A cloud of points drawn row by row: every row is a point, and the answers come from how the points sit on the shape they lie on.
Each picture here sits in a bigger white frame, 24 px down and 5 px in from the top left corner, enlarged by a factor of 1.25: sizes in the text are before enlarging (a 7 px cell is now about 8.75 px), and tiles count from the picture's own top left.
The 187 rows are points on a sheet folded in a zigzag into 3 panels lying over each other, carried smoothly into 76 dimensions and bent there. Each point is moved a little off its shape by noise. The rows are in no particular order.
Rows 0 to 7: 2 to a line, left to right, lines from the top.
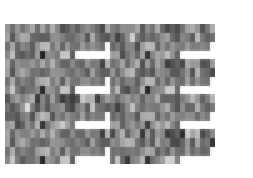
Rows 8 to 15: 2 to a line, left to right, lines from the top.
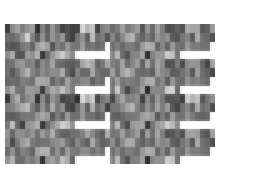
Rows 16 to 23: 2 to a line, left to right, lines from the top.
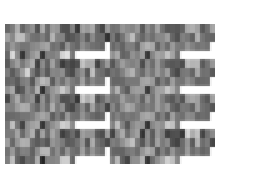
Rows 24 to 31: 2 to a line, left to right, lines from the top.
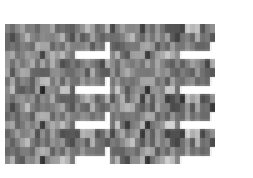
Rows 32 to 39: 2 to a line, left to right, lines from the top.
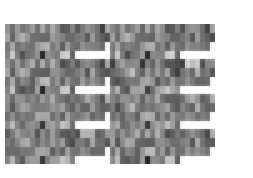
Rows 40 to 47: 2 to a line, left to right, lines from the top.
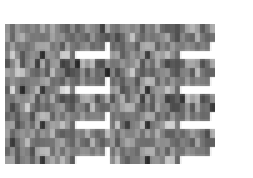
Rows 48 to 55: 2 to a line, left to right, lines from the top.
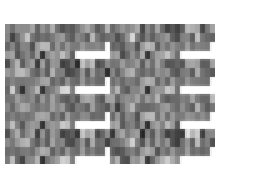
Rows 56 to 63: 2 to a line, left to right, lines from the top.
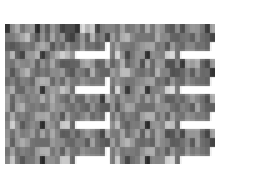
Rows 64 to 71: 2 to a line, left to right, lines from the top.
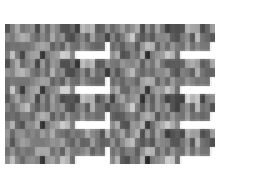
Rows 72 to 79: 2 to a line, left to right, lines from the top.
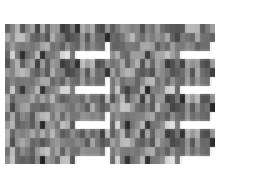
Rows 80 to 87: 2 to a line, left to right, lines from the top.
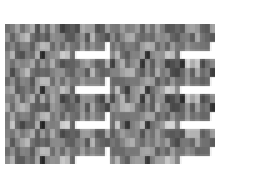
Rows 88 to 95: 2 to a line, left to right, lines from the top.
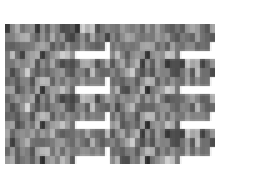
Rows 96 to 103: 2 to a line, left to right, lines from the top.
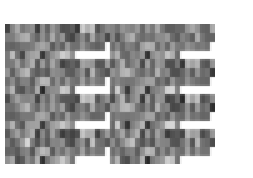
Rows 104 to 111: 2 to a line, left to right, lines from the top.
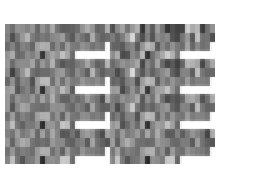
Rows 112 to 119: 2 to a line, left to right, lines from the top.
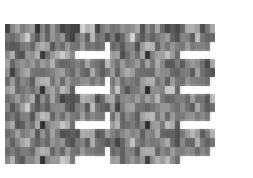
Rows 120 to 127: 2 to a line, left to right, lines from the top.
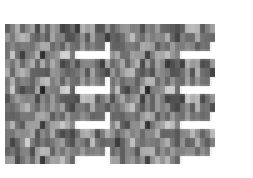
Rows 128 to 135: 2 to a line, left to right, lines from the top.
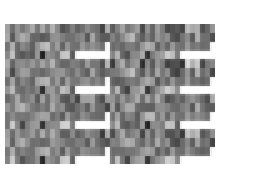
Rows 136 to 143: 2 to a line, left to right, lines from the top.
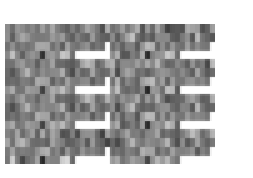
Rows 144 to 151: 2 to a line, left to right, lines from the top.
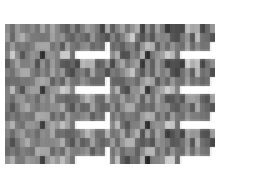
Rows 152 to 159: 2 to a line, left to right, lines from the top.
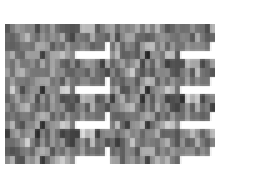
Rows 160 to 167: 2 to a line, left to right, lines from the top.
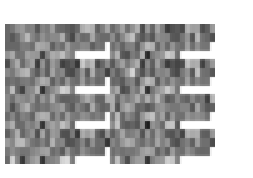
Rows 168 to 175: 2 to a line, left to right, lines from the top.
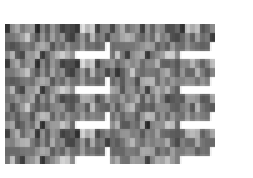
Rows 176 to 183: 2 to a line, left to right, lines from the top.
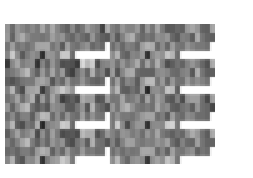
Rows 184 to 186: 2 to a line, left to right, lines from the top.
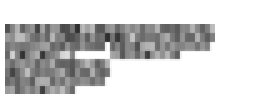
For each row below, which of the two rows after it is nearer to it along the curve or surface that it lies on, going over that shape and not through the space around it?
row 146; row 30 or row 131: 131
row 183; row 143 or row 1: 143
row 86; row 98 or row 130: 98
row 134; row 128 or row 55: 128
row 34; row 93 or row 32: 93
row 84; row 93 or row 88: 93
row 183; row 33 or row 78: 33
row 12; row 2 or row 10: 10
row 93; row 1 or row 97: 1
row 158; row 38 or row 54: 54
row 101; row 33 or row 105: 33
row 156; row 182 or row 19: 182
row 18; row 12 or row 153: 153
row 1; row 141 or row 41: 141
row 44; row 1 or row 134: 1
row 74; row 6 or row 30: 30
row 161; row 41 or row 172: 172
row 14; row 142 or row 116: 142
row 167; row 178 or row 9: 178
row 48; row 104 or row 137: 137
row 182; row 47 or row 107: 47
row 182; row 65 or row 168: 168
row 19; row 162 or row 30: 162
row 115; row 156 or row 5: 156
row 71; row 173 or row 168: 173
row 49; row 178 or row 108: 108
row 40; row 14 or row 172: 14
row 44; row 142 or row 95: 95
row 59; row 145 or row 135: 135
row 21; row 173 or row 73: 73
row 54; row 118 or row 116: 118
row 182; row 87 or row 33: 33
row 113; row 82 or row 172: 172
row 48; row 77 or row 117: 117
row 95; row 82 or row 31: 82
